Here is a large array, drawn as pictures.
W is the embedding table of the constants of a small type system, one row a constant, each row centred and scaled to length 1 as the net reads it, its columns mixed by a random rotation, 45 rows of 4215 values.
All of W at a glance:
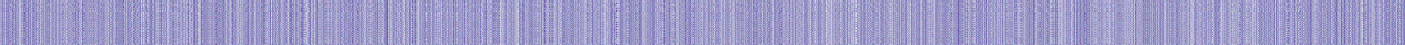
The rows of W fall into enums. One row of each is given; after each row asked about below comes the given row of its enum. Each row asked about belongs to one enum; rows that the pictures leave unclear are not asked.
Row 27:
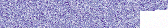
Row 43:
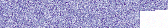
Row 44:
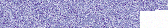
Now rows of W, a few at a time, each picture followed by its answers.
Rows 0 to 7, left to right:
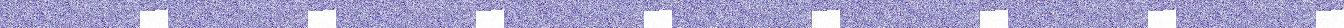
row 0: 27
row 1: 27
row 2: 27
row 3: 44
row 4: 43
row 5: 43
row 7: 27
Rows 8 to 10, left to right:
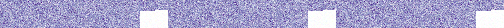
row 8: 44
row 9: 27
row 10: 44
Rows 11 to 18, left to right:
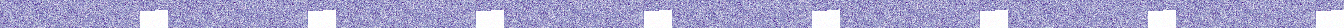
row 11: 44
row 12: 43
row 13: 43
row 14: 43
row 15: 27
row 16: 43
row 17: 44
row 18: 43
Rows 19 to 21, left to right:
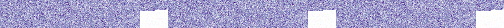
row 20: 43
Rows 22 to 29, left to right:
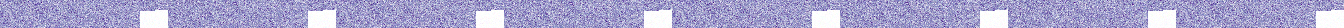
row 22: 44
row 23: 27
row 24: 44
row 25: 27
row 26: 44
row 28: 43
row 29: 44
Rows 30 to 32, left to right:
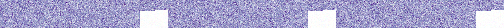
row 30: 43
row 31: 27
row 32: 44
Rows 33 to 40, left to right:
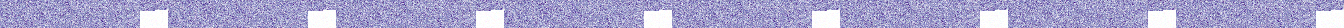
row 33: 27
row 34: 44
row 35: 27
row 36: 44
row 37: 27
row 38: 27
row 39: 43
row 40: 27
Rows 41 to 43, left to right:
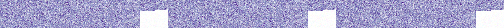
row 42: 27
